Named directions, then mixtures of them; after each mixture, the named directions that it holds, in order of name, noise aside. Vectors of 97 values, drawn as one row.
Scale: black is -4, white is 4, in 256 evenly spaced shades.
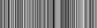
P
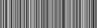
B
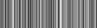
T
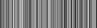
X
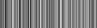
B, T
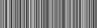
B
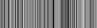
P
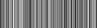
X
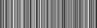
B, T, X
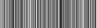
P, T, X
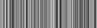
P, T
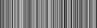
X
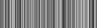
B, P, T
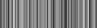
P, X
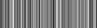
P, T, X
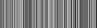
P, X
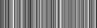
T, X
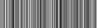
T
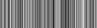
P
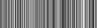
B, P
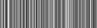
B, P
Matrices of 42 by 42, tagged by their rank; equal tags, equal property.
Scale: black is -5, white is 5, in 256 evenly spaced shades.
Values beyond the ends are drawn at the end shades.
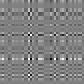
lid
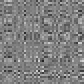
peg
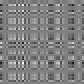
lid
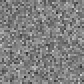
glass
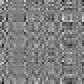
peg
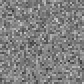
glass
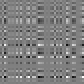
lid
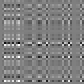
lid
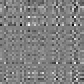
peg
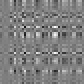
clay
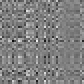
peg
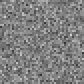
glass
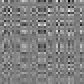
clay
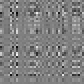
clay
